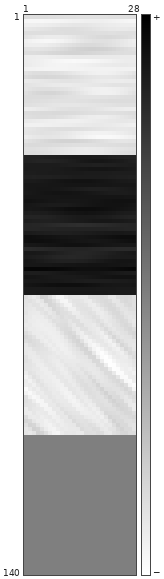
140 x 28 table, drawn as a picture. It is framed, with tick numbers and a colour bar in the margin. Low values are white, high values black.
It is made of 4 by 1 panels. Panel 1,1: very low, streaked across, faint in contrast. Panel 2,1: very high, streaked across, faint in contrast. Panel 3,1: very low, slanting down to the right, faint in contrast. Panel 4,1: middling, flat.
